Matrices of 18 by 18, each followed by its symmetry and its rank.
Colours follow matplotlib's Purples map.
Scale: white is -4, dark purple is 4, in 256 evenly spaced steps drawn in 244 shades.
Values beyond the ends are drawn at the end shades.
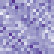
antisymmetric, full rank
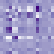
antisymmetric, rank two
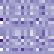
neither, rank two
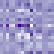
neither, rank two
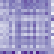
antisymmetric, rank two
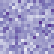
antisymmetric, full rank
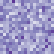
neither, full rank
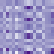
neither, rank two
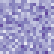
neither, full rank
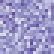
neither, full rank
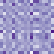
antisymmetric, rank two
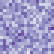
antisymmetric, full rank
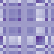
symmetric, rank one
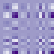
symmetric, rank one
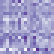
neither, rank three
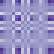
symmetric, rank one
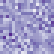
antisymmetric, full rank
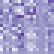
neither, rank three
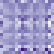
antisymmetric, rank two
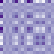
symmetric, rank one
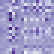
neither, rank three
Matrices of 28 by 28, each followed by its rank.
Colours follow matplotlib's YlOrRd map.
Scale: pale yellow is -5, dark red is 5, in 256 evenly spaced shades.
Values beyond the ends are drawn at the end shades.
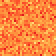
full rank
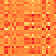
two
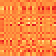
two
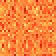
five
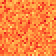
full rank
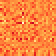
five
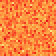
full rank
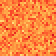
full rank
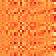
two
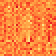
five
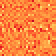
five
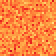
full rank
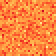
full rank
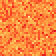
full rank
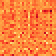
five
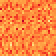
five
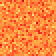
full rank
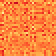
five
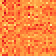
five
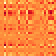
two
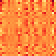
two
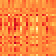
two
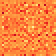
five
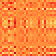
two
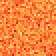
full rank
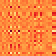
two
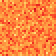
full rank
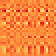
two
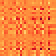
two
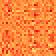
five
